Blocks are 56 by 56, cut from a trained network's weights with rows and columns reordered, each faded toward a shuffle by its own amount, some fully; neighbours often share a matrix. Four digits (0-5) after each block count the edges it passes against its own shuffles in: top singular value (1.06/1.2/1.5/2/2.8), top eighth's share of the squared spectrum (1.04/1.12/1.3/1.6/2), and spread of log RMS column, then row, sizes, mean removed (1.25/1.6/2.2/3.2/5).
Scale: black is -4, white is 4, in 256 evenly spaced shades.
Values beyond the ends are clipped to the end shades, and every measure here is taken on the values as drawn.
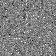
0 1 0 0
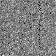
2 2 1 0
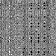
4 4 2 2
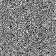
2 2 0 0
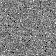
0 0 0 0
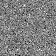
0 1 0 0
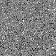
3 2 1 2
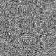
3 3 1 1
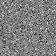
2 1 0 0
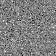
0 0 0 0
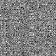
3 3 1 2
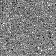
1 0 0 0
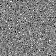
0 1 0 0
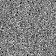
1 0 0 0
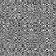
4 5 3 2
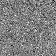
1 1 0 0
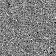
1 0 0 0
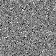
1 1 0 0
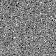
1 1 0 0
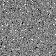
0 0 0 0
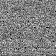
2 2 0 0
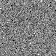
1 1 0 0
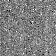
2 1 0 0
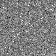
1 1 0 0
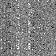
3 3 1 1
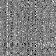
3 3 2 1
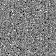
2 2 0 0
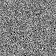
1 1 0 0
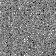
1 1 0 0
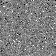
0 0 0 0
